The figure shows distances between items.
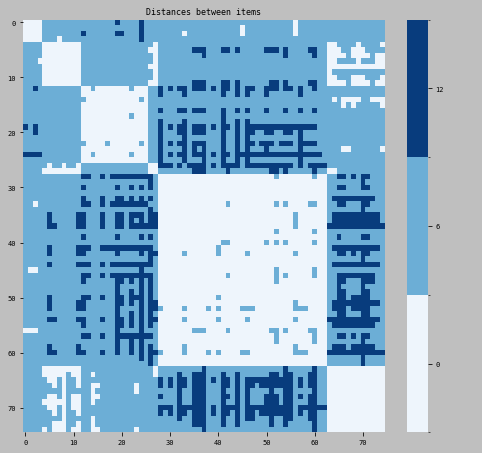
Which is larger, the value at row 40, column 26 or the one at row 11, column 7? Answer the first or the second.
the first
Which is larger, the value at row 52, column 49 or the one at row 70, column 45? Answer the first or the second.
the second
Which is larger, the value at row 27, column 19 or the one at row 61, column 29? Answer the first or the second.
the first
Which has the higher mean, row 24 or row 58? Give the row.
24
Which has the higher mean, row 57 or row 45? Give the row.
57
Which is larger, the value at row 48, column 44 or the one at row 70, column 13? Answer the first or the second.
the second
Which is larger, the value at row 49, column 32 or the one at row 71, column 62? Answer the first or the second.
the second
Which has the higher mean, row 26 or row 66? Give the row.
26
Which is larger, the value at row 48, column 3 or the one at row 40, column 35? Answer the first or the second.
the first
